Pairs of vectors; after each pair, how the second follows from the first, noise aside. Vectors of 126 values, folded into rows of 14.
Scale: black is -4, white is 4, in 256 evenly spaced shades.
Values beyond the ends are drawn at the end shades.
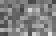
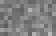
shrunk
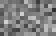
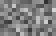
wrapped around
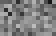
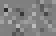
partly zeroed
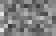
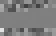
partly zeroed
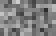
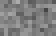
shrunk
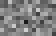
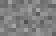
shrunk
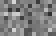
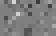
partly zeroed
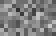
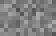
shrunk
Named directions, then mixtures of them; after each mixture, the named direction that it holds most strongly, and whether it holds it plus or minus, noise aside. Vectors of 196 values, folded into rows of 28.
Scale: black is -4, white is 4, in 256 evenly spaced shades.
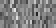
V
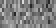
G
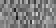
V, minus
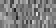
V, minus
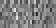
V, plus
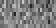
G, plus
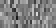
V, minus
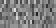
V, plus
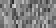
V, minus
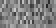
G, plus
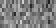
G, plus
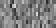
V, minus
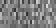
G, minus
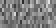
G, minus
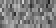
G, plus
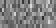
G, minus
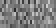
G, minus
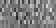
G, minus
